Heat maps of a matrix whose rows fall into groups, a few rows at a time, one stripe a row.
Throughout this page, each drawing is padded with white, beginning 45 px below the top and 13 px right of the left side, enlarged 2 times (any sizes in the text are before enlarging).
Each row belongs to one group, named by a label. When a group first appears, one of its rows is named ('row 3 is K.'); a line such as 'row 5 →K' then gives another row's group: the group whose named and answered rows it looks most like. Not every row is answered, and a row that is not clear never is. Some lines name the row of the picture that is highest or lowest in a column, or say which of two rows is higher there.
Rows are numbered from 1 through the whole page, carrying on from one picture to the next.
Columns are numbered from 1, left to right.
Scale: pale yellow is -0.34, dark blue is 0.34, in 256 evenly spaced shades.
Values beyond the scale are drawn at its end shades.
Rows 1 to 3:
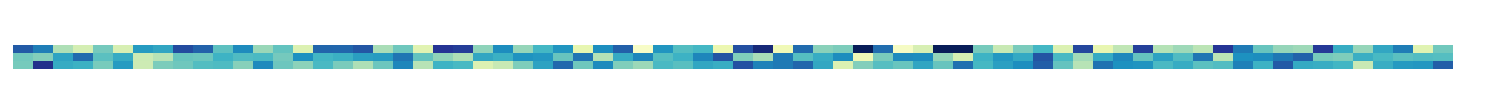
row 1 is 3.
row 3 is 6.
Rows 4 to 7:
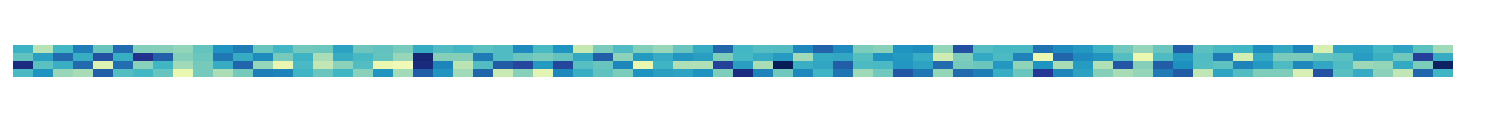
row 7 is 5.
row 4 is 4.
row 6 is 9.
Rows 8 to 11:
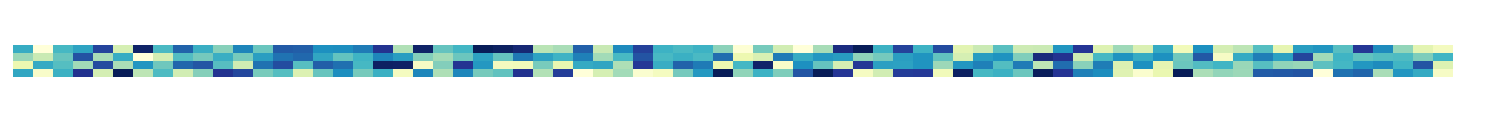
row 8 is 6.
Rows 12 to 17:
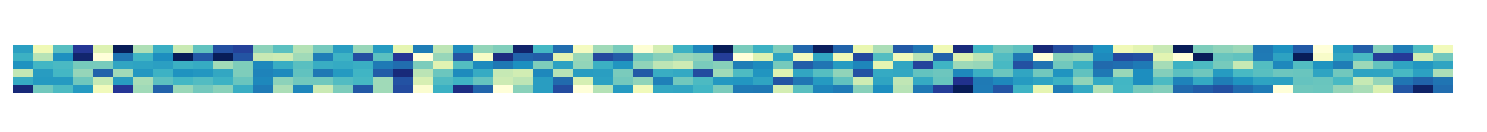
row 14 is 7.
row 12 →4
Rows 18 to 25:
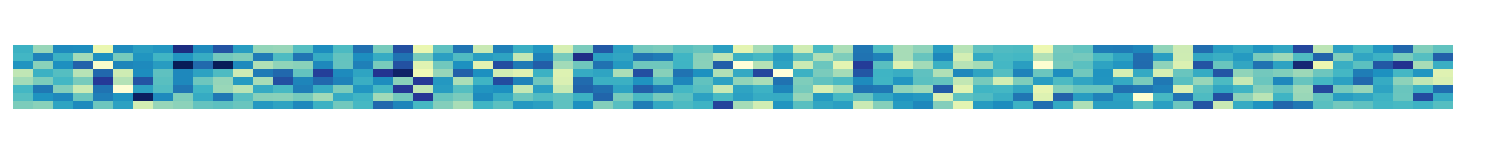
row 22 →6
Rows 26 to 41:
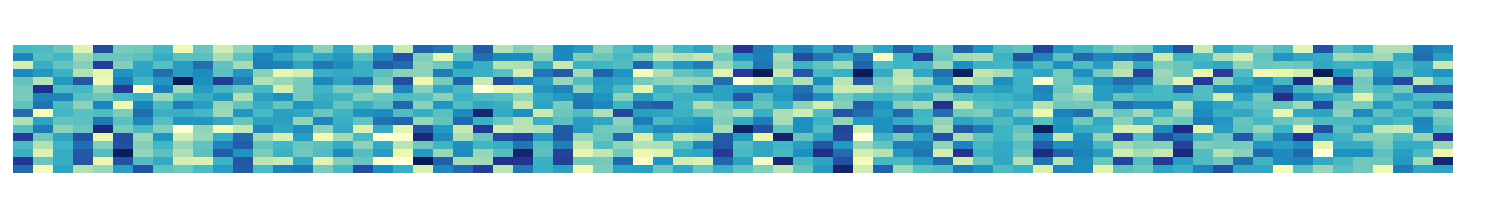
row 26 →5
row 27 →7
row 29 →3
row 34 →6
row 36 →5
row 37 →9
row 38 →4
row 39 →4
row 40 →9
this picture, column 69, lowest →41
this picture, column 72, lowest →39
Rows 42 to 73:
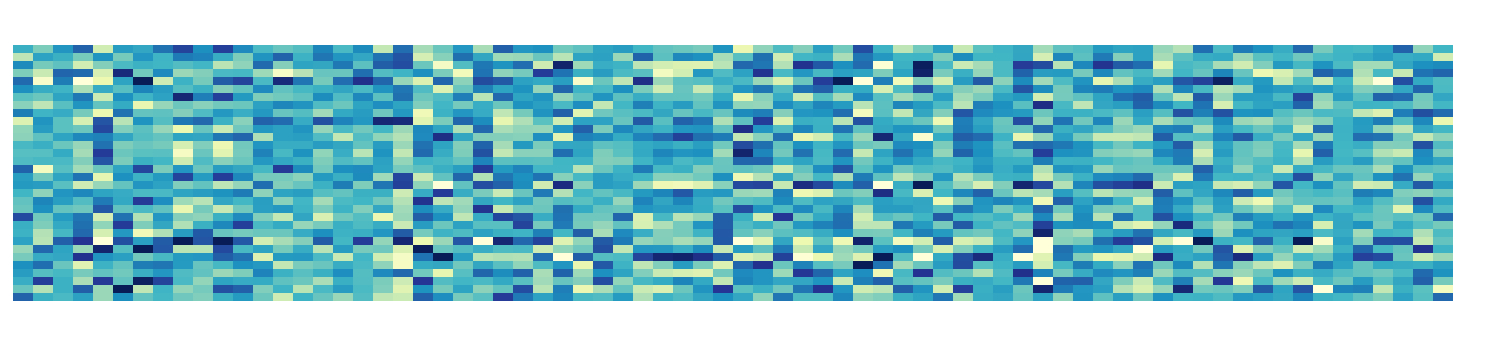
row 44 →7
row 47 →7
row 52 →5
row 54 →5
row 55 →5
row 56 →5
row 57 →6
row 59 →7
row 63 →9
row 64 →4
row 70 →7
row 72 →4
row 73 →9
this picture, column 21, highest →67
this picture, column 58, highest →68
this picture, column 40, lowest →68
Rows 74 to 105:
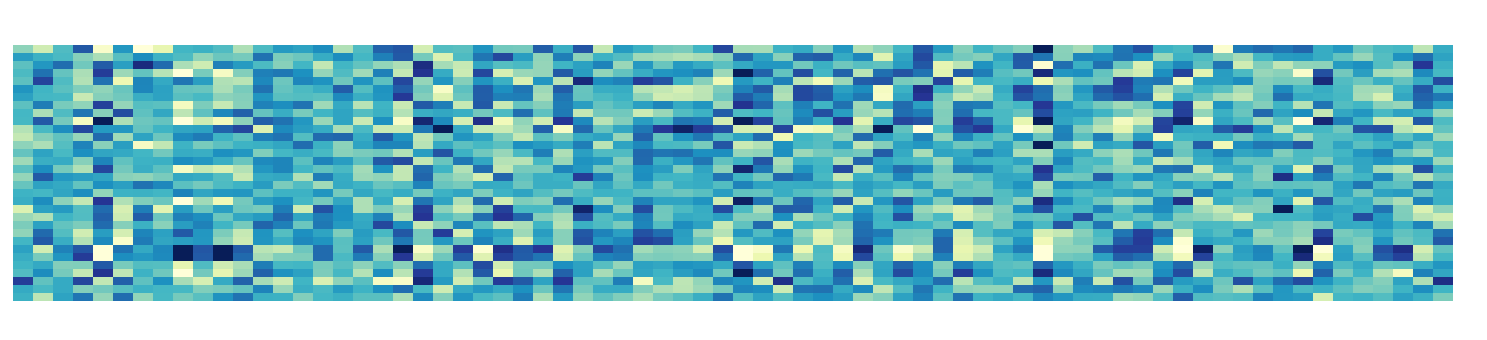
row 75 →7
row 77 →5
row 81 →5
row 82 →4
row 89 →5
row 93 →5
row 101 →5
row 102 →5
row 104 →7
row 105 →4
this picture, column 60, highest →99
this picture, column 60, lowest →83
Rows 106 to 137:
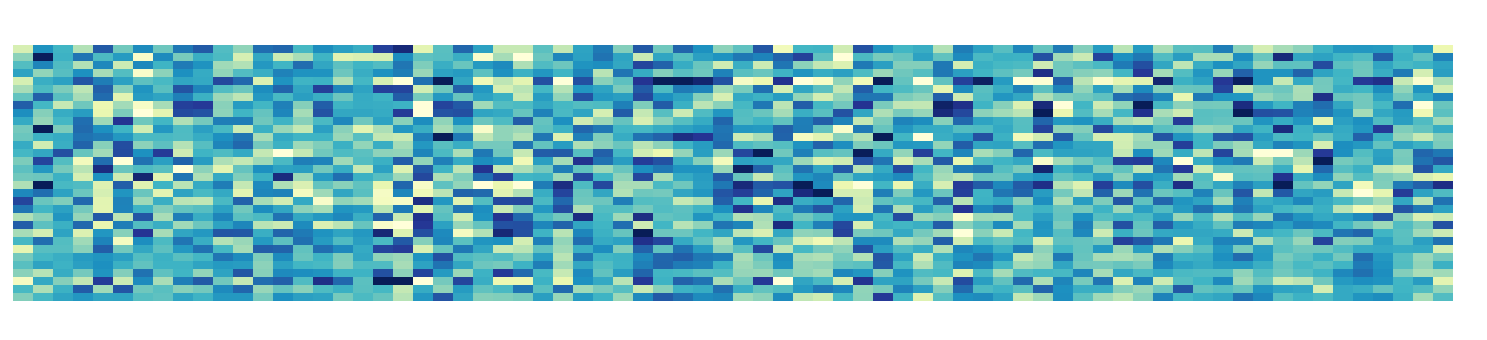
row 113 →3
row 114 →3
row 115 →4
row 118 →4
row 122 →6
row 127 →6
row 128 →9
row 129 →6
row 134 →6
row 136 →4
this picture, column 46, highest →119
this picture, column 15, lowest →124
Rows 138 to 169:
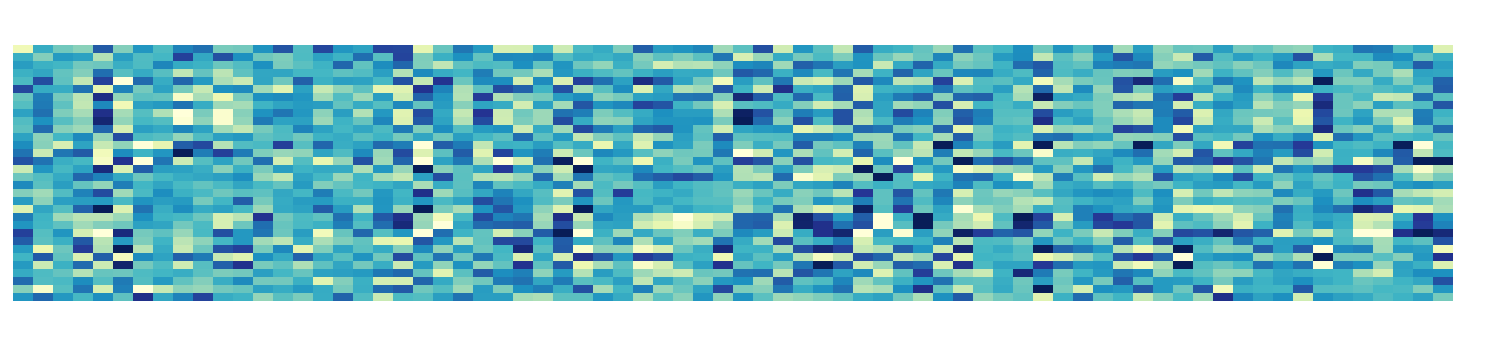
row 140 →7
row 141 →5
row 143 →9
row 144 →5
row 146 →5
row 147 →5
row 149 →4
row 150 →3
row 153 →6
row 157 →6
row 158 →6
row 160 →7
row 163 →4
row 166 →7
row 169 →3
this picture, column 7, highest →169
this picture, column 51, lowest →154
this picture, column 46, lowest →154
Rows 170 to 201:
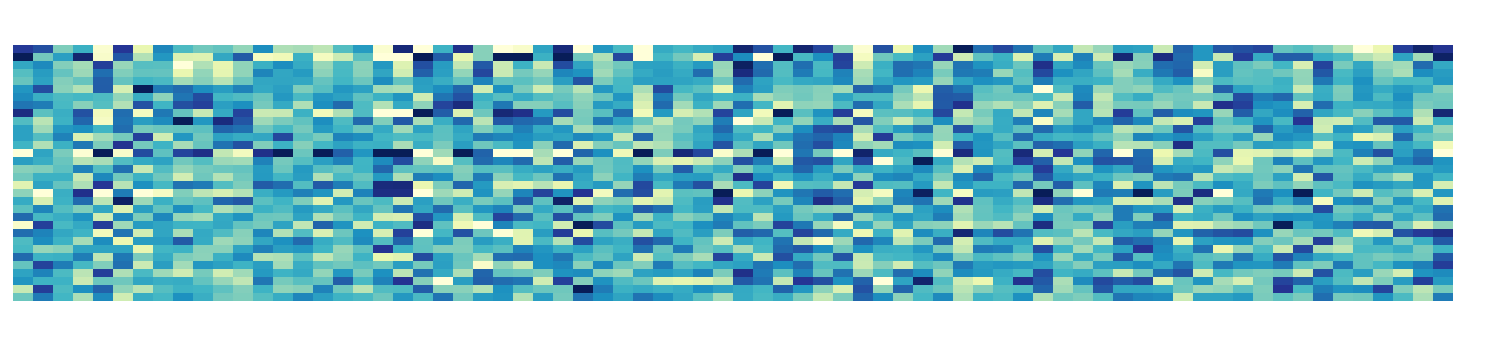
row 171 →9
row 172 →5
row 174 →5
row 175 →3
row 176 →3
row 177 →3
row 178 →9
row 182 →4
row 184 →7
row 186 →5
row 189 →4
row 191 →9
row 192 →6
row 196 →9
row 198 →5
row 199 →7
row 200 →6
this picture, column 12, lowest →183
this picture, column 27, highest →188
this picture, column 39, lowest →183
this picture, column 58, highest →171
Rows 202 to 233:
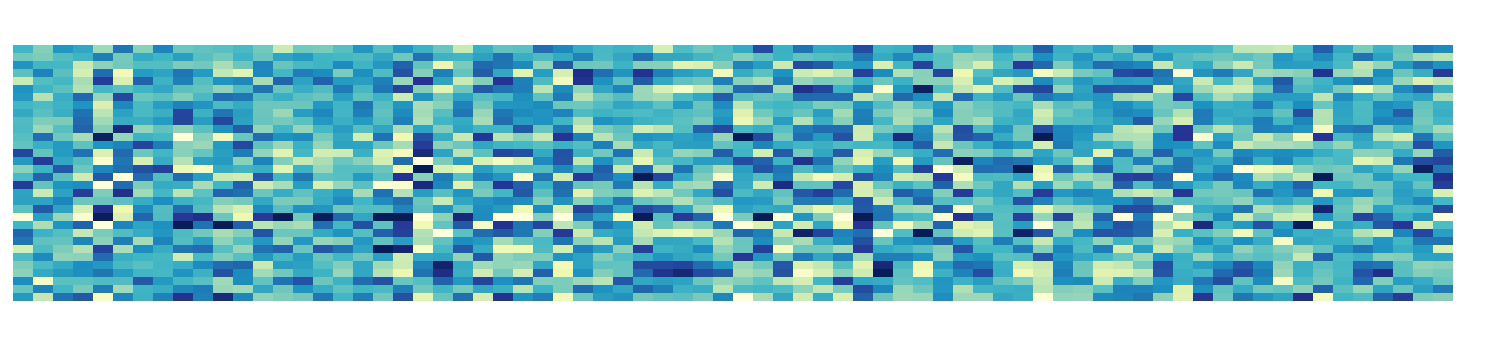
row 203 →6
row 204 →7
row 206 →6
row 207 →7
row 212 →4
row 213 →5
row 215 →9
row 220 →4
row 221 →7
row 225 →7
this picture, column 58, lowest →223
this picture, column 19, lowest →219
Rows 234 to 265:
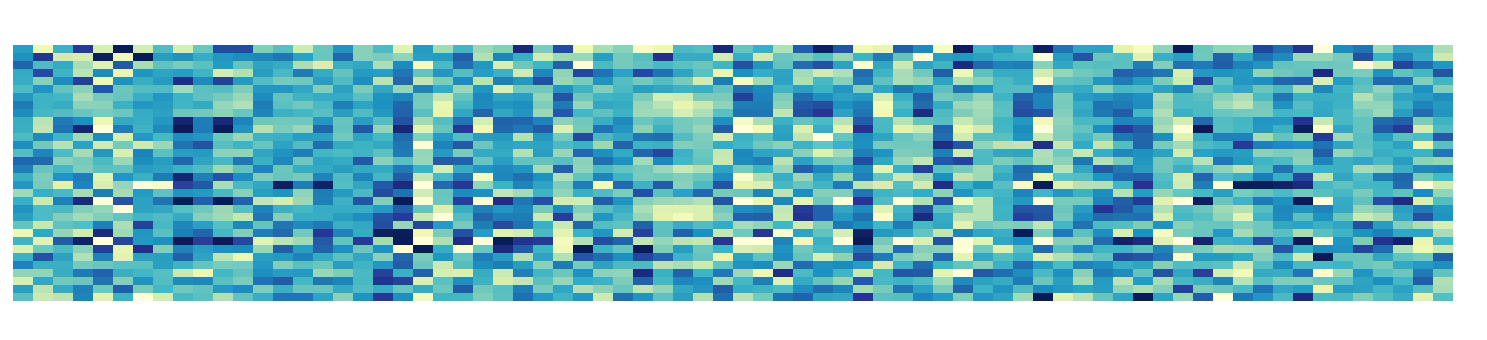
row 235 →3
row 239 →5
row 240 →7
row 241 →7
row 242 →7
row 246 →3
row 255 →7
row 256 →6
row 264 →4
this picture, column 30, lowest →251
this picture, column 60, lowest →248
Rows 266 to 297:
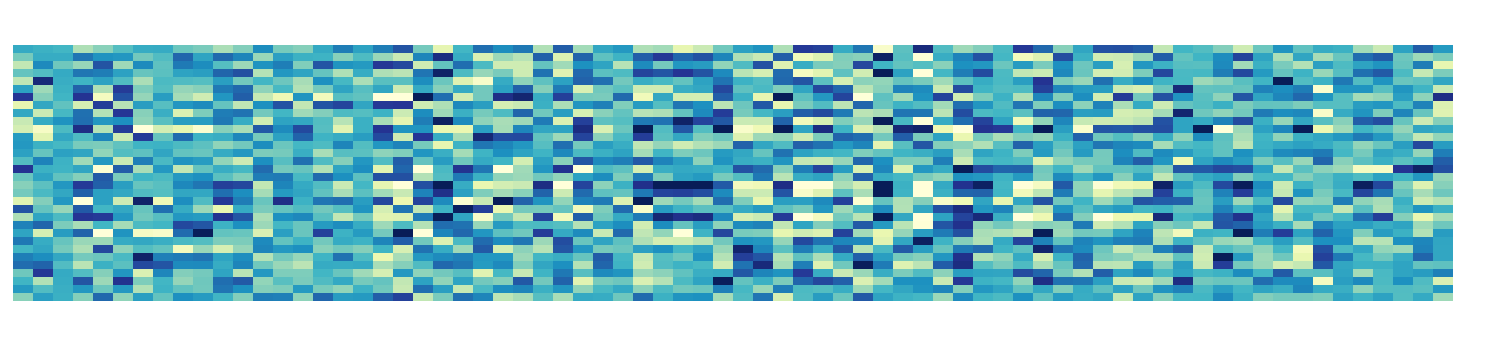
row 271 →4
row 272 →9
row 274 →4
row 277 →6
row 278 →7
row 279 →9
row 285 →6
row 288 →3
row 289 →3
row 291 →5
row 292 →3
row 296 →9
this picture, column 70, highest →281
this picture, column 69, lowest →281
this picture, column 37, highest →291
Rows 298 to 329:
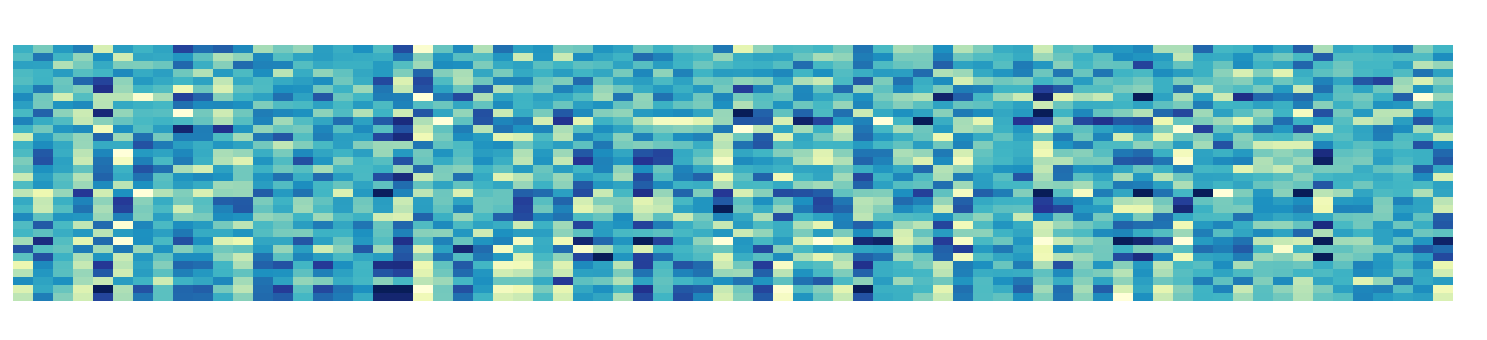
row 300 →3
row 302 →6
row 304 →3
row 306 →5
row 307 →7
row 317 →4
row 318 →4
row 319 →9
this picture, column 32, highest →322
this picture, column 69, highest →302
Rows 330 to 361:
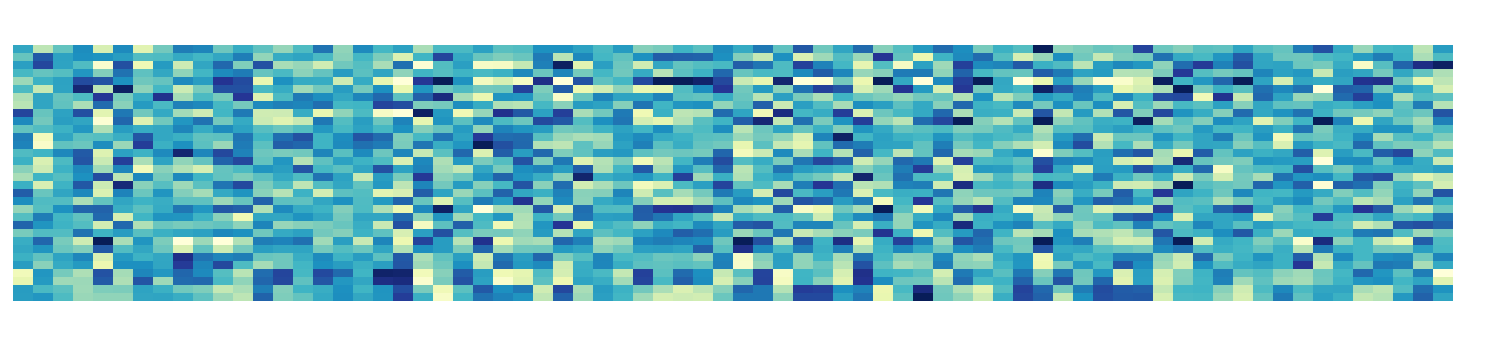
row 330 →3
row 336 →6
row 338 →9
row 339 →3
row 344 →4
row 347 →4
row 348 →9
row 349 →7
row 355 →5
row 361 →7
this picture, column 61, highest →336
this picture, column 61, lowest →345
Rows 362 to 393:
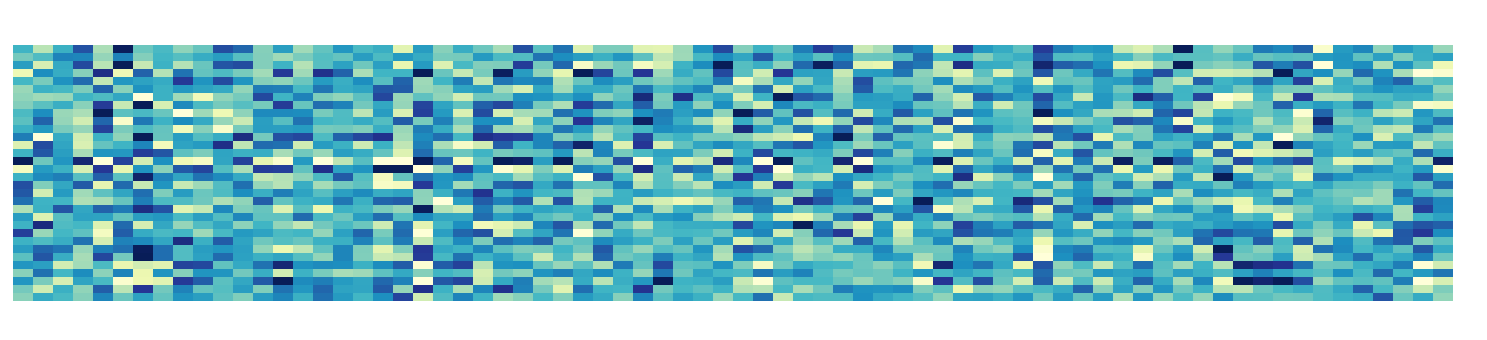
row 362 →4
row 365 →6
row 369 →6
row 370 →5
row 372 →5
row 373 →6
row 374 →6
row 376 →9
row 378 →3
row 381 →7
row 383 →6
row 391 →3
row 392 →6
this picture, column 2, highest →384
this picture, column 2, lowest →373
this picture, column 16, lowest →376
